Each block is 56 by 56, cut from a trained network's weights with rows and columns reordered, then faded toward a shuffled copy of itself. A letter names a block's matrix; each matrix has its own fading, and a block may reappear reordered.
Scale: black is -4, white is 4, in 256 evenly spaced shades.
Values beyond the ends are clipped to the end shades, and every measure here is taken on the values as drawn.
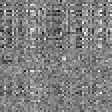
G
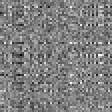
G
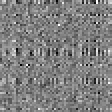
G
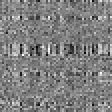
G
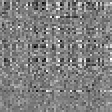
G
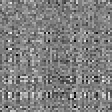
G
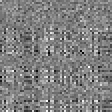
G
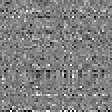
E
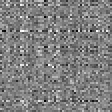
G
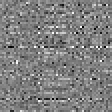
E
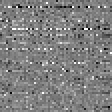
E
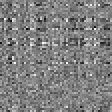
G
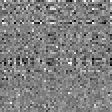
E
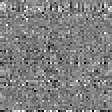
E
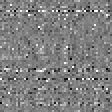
E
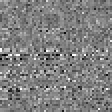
E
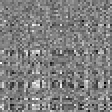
G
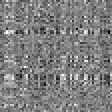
G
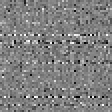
E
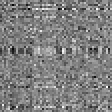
G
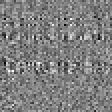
G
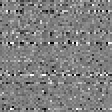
E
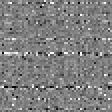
E
